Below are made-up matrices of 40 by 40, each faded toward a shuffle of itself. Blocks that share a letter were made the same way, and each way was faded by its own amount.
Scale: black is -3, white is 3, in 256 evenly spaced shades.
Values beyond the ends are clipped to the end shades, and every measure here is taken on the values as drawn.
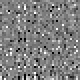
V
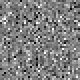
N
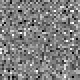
N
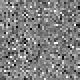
N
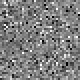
N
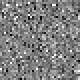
N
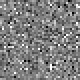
N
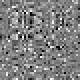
V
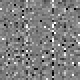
V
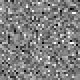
N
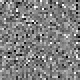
N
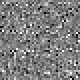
N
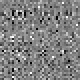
V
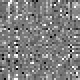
V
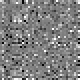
V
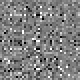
V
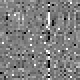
V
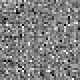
N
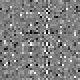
V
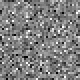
N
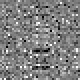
V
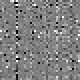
V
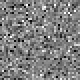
N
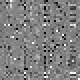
V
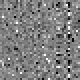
V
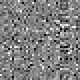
V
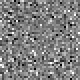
N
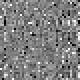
V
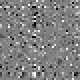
V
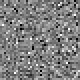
N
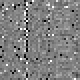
V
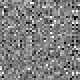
V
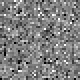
N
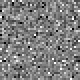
N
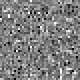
N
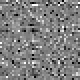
V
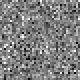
N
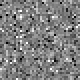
N
